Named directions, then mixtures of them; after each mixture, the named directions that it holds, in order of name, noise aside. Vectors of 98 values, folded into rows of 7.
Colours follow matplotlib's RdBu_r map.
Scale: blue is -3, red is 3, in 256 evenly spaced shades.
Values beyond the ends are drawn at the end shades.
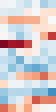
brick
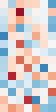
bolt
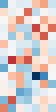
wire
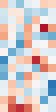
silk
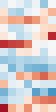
brick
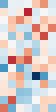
wire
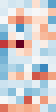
bolt, brick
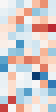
silk, wire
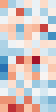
bolt, silk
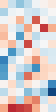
brick, silk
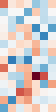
wire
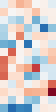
brick, silk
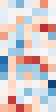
silk, wire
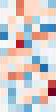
bolt, silk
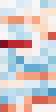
brick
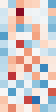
bolt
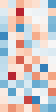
bolt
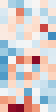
bolt, silk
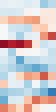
brick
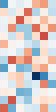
wire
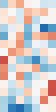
silk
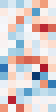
silk, wire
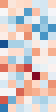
brick, wire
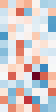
bolt, wire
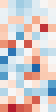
brick, silk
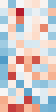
bolt, silk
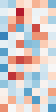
bolt, wire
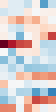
brick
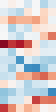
brick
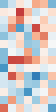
bolt, wire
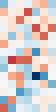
wire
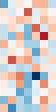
silk, wire
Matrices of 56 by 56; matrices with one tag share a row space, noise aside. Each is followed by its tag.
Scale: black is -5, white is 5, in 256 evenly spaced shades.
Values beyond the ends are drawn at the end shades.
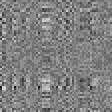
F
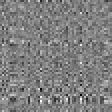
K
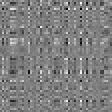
K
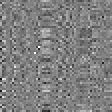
F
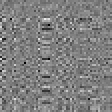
F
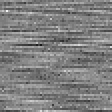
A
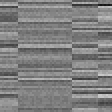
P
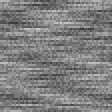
A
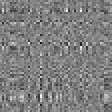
K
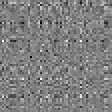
K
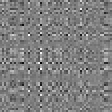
K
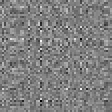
K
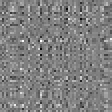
K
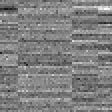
P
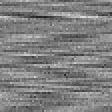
A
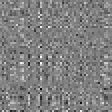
K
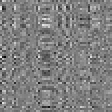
F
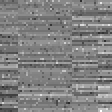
P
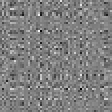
K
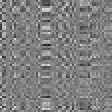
F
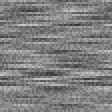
A
